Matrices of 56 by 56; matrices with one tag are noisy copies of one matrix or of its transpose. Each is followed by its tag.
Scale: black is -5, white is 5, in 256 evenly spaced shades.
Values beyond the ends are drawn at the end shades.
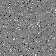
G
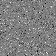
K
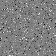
G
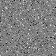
K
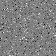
G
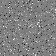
G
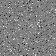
G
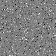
G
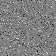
K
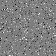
G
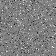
K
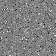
G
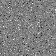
G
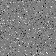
K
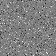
K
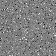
G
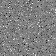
G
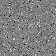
G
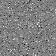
G
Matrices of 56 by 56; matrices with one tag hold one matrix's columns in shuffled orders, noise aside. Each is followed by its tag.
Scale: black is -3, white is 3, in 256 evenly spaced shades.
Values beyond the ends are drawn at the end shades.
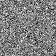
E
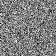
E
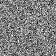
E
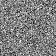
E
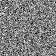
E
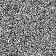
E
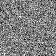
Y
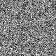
Y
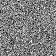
E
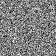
E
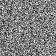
E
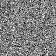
Y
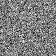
E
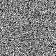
Y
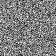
Y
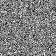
Y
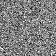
Y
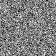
Y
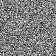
Y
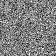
Y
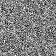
E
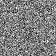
E
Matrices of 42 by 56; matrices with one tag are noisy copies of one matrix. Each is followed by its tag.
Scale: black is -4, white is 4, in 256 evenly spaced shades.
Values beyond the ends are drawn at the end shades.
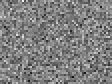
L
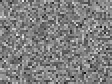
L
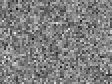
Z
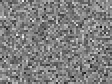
L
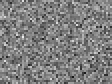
L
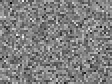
L
